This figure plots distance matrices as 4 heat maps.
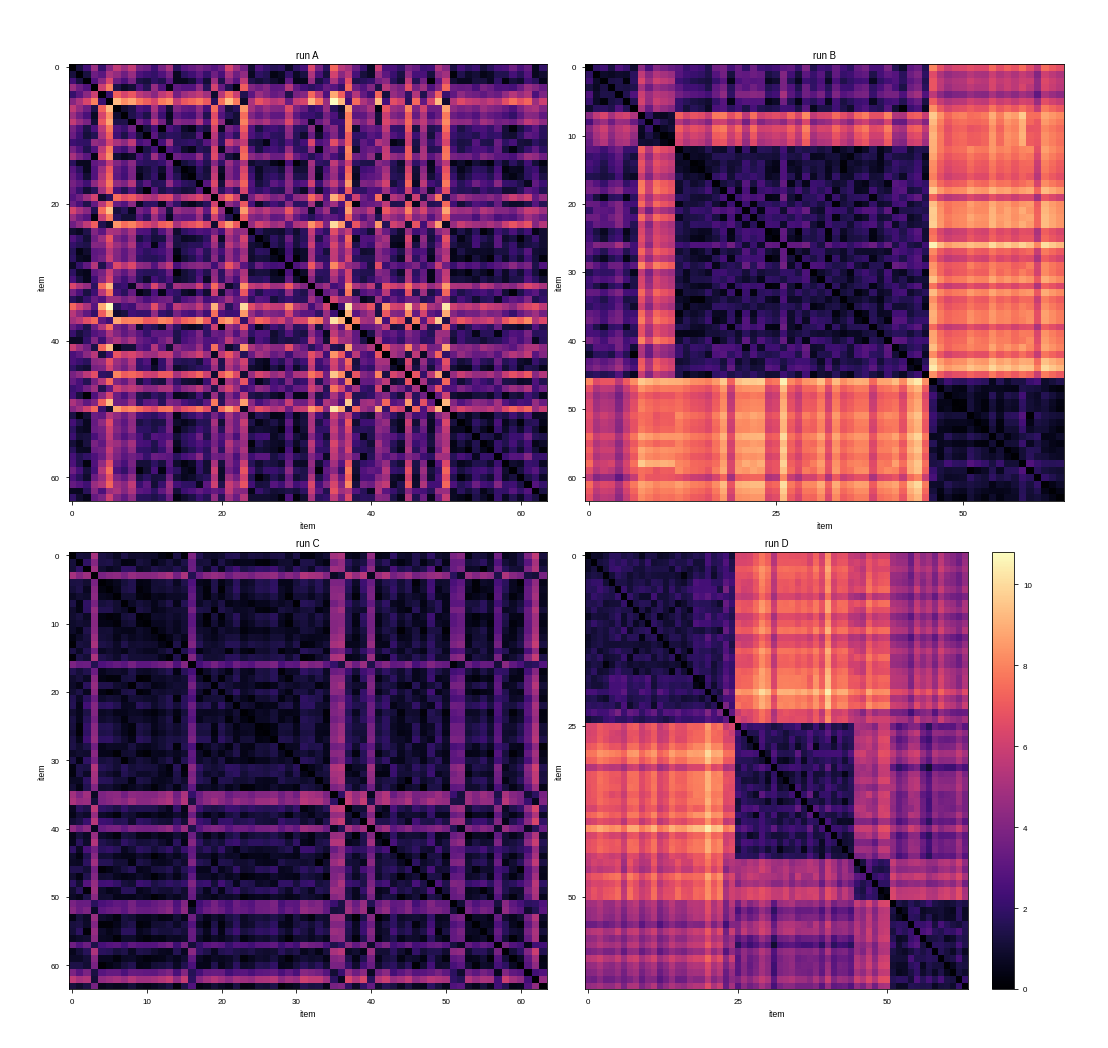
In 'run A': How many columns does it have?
64
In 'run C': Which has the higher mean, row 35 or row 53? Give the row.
35
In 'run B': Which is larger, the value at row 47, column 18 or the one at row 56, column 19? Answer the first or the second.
the first
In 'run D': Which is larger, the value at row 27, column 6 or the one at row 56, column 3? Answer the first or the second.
the first
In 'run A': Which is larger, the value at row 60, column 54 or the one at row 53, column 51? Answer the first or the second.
the first
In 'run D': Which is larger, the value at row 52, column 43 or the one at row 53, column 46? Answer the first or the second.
the second
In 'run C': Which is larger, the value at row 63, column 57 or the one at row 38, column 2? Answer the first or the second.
the first
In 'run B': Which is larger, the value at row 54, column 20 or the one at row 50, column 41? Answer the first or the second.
the first
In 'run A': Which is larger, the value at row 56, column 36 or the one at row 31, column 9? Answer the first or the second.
the first
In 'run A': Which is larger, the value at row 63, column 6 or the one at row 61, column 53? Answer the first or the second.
the first
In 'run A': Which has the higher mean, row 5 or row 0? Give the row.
5
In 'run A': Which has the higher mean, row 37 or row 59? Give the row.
37
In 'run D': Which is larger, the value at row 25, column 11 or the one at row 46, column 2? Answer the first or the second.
the first
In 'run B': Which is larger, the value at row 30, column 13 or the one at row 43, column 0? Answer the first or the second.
the second
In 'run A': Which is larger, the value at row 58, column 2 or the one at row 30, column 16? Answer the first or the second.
the second
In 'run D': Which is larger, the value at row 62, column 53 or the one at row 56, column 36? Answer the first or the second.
the second
